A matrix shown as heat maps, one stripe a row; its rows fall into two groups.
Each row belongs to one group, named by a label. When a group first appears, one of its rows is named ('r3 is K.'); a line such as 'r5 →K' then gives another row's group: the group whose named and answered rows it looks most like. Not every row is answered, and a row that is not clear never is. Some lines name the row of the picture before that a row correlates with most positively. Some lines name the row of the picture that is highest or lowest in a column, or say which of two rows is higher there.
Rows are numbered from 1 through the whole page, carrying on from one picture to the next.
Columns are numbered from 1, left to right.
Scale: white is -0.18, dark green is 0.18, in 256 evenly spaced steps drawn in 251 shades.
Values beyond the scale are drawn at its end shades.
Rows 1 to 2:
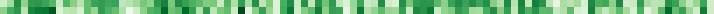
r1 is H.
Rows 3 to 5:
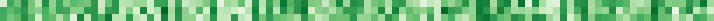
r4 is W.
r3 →W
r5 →W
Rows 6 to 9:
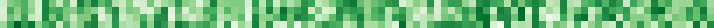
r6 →W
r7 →W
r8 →W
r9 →H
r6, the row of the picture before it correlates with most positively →5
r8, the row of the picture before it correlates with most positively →3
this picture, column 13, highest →9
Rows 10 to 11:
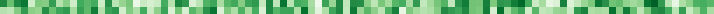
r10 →W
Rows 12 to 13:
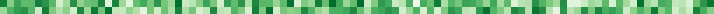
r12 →H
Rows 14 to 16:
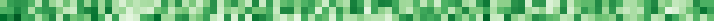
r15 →W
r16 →H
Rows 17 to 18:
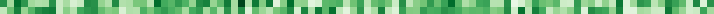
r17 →H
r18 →H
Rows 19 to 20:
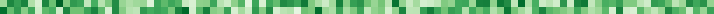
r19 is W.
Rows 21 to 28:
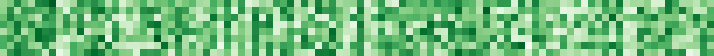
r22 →H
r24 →H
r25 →H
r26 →H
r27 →W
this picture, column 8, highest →21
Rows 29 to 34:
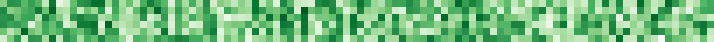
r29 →H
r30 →H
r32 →W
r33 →W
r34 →H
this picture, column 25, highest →34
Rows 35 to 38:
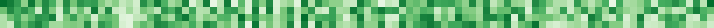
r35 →H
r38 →H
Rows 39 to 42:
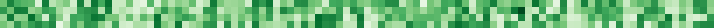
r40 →W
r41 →H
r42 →H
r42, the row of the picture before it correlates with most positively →38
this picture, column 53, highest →39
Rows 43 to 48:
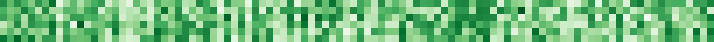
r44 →W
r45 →H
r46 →H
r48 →H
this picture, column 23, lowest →44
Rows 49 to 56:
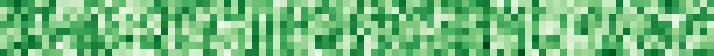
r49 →H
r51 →W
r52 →W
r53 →W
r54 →H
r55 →H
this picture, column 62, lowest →53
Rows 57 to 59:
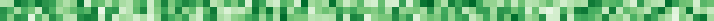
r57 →H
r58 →W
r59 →W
